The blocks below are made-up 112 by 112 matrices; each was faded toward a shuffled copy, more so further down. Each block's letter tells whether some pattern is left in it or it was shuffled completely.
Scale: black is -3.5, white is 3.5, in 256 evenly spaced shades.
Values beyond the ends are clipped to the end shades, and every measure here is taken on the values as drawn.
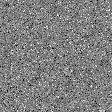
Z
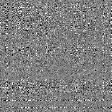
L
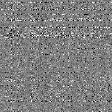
L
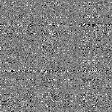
L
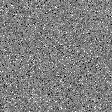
Z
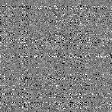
L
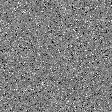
Z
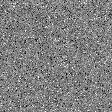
Z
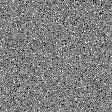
Z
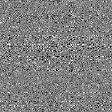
L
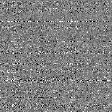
L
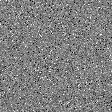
Z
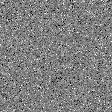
Z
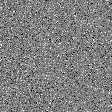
Z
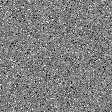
Z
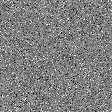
Z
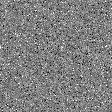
Z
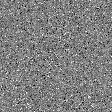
Z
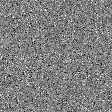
Z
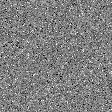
Z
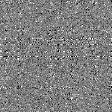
L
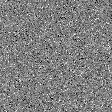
Z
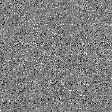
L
